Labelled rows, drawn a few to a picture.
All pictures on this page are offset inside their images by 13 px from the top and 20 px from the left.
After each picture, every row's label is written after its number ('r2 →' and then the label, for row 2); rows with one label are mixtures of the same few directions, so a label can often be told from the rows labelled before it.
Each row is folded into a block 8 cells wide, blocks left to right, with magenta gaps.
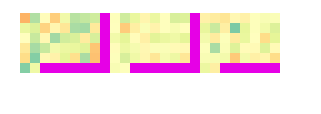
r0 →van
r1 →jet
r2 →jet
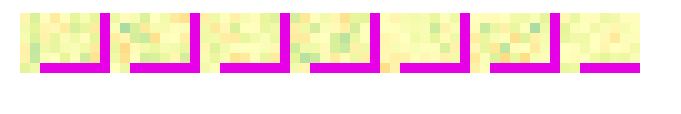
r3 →van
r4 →jet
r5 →jet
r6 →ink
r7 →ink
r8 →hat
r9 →ink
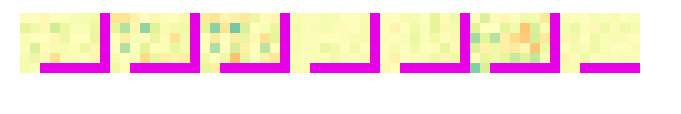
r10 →jet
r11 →jet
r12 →jet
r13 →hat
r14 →ink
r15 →ink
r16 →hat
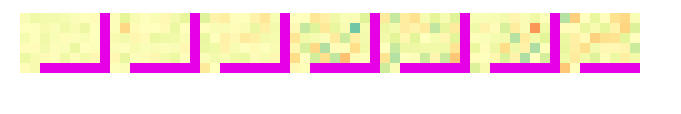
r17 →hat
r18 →jet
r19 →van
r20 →hat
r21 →van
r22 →hat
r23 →van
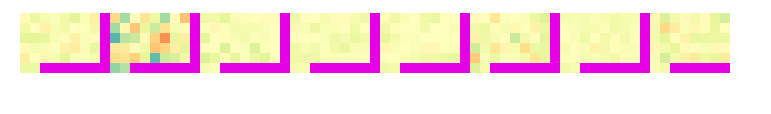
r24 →ink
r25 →ink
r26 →hat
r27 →ink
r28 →ink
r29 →hat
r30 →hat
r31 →jet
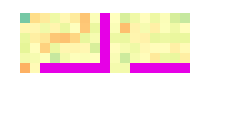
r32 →van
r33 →jet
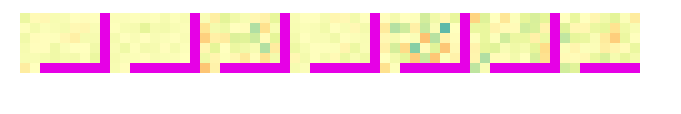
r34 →van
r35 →jet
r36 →ink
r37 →hat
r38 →hat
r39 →van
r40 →ink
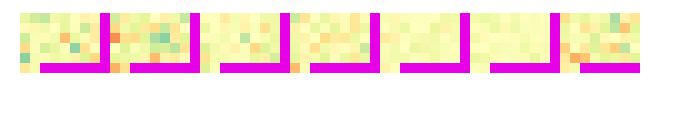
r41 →hat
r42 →ink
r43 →hat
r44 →van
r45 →ink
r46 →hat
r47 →ink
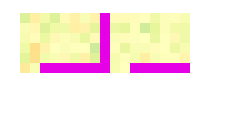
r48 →van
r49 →jet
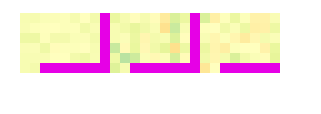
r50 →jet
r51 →ink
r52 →van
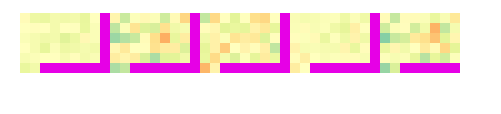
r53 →van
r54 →ink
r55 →van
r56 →ink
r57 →ink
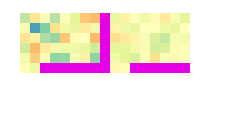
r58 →jet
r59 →ink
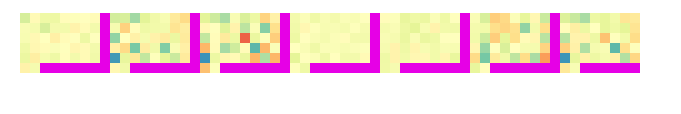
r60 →van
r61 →hat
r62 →hat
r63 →hat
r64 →van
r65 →van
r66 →hat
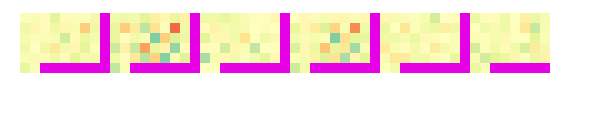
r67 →hat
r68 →hat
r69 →hat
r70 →hat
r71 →ink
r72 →ink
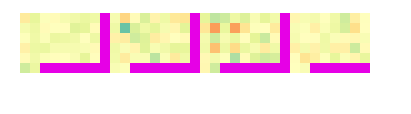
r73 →van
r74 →jet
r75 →jet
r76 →ink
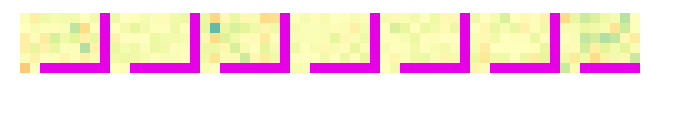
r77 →ink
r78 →ink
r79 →jet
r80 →hat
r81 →jet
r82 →van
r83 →van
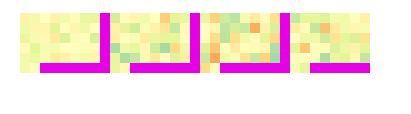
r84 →jet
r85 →ink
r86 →van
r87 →jet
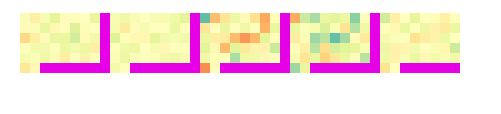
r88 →ink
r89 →jet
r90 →van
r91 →van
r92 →van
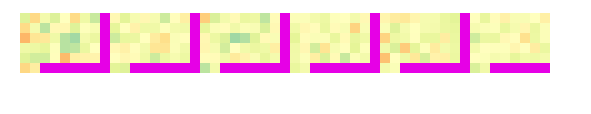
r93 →ink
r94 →ink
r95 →van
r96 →hat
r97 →hat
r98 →ink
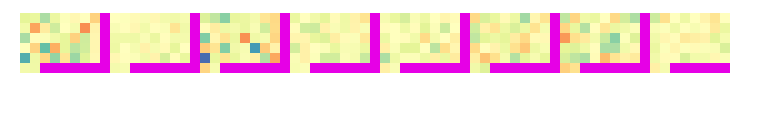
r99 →hat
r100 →hat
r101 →hat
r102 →jet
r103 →hat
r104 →ink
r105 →ink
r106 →van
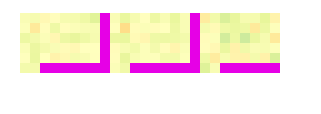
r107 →jet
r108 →jet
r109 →van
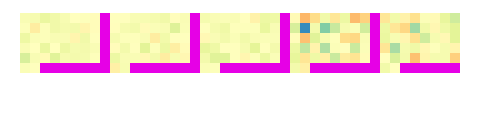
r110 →hat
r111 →hat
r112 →ink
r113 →jet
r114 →jet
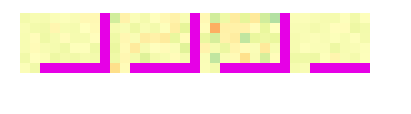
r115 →jet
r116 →van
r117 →jet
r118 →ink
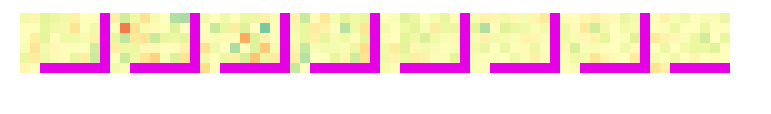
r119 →van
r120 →jet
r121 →hat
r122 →van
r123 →van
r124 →jet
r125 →jet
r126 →ink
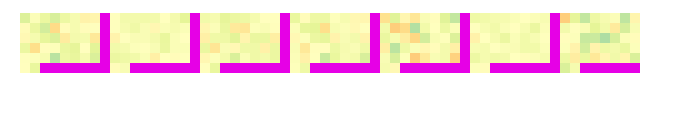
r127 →jet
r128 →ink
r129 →jet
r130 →jet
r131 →jet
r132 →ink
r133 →van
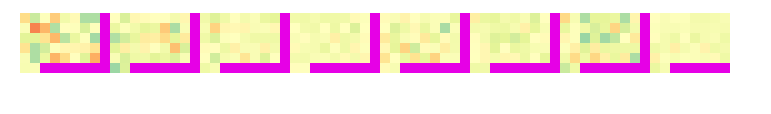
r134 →jet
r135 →ink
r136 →jet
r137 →hat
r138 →hat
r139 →van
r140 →van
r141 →hat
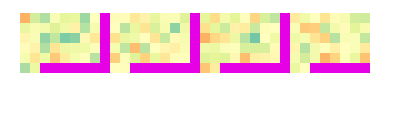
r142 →van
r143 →hat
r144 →ink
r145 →jet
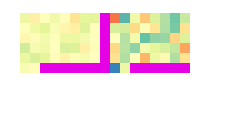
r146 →ink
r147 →van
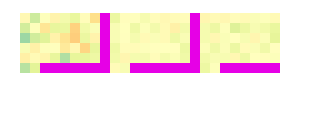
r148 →ink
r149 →van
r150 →jet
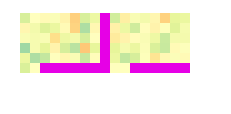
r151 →ink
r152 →ink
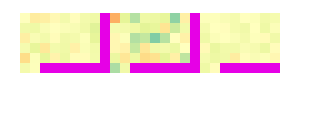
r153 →hat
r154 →van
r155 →jet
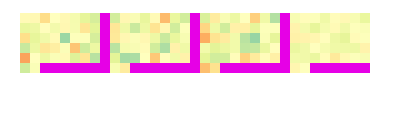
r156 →hat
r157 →ink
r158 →ink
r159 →ink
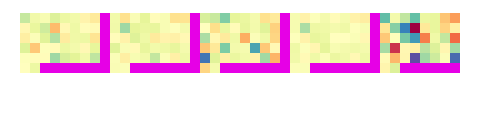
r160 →jet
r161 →jet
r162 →hat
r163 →jet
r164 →jet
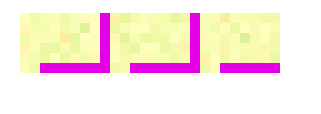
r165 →hat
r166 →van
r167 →hat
